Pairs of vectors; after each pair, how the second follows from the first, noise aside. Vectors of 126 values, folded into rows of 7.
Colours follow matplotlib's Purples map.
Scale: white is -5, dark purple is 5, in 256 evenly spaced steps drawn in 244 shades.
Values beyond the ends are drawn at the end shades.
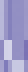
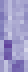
negated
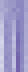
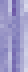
wrapped around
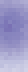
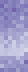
wrapped around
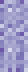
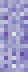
wrapped around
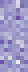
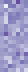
wrapped around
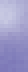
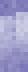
wrapped around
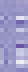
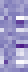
scaled up
